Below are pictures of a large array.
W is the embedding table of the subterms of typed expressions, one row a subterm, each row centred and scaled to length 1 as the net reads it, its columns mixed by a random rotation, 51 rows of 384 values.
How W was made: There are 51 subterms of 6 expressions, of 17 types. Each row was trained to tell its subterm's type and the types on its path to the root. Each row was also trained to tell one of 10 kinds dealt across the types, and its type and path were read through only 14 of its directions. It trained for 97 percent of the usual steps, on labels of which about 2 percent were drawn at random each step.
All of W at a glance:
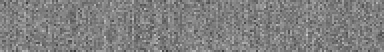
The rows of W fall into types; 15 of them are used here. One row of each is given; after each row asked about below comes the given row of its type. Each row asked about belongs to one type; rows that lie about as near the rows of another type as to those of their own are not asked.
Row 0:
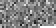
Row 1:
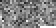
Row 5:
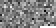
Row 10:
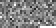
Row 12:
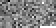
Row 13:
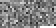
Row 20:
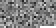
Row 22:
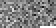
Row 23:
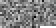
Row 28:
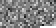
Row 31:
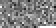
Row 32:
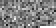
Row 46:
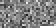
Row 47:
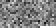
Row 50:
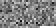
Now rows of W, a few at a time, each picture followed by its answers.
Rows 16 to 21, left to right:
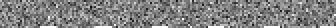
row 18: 22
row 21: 47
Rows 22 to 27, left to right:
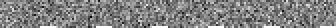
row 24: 13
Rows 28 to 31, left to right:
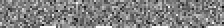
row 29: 47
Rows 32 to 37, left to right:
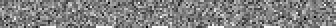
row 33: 5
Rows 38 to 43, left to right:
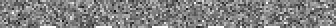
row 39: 13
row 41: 12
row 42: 12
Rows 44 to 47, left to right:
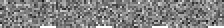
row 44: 0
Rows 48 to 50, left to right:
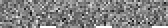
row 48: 46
